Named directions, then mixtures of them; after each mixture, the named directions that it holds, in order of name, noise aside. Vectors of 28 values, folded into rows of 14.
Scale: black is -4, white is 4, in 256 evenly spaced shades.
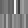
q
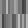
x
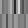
q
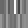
q, x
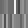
q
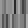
q, x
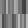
x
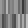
x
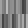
q, x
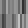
x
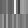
q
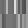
q, x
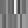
q, x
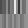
q, x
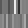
q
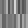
q, x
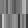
x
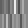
q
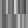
q, x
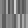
q, x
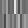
q, x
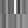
q, x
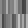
x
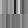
q
